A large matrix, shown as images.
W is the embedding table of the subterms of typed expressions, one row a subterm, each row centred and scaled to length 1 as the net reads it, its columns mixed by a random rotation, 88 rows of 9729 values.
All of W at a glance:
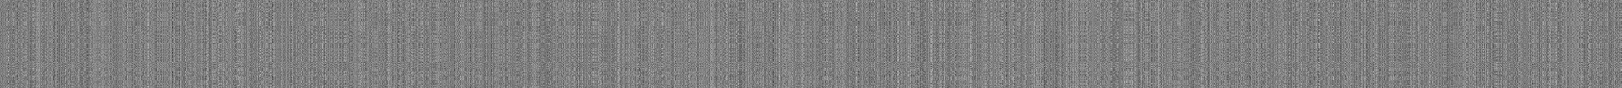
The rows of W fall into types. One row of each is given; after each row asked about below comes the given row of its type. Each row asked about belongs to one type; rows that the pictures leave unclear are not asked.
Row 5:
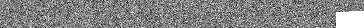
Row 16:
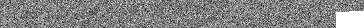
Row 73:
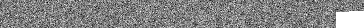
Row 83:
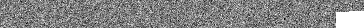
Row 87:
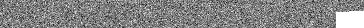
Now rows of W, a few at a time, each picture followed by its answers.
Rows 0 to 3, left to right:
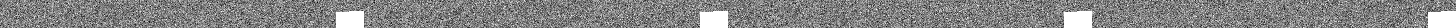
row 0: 73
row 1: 16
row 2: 5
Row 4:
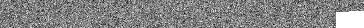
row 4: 5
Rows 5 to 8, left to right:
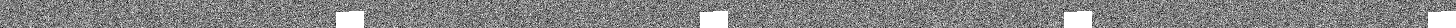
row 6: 5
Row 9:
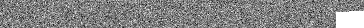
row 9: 87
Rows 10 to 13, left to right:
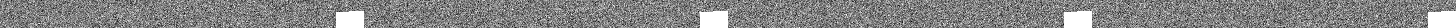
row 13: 16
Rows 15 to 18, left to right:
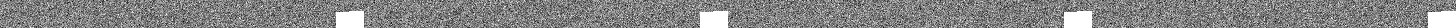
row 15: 5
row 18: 5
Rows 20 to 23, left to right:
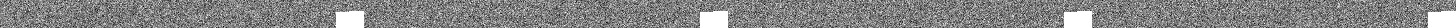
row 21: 87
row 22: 16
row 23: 87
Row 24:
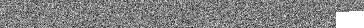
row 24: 16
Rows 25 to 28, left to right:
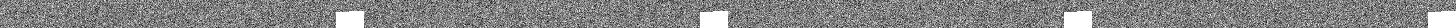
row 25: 73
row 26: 5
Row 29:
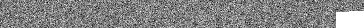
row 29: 73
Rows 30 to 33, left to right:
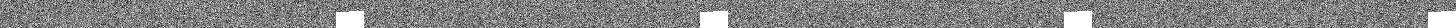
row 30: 5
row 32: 87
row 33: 73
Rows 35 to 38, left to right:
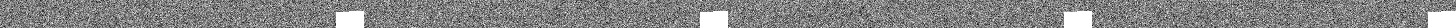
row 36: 87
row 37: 73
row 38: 87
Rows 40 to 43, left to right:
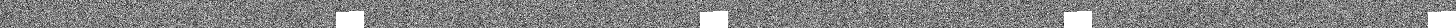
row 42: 5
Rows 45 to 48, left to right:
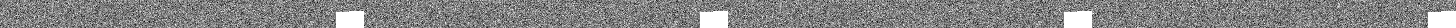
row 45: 73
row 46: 87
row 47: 73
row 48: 87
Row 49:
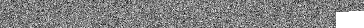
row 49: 5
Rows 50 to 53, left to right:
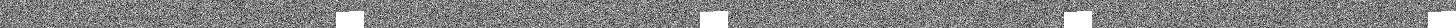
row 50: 87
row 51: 73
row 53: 87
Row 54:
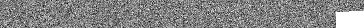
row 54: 5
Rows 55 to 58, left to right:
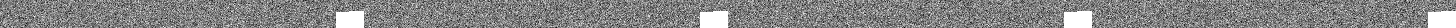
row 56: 16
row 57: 87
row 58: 73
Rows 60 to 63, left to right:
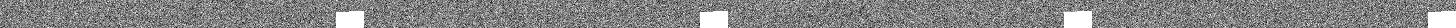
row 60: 87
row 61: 5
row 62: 73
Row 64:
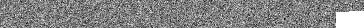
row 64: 83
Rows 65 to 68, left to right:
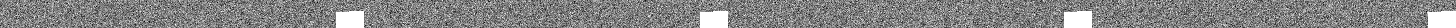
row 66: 16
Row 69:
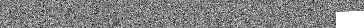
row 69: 73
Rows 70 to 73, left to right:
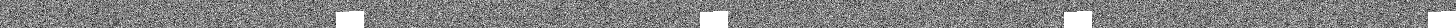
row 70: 73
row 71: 87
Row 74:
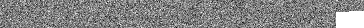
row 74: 87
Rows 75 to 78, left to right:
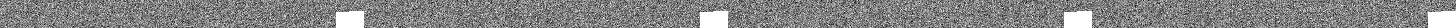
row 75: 16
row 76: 5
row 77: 5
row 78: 5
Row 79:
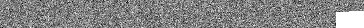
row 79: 5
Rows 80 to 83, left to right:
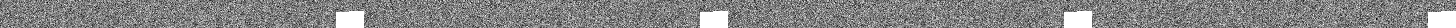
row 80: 73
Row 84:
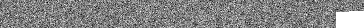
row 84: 73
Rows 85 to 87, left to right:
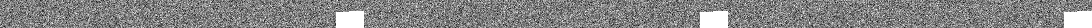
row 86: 73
